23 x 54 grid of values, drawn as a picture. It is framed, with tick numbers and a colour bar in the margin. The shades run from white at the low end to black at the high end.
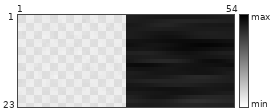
It is made of 1 by 2 panels. Panel 1,1: very low, checkered, faint in contrast. Panel 1,2: very high, streaked across, faint in contrast.
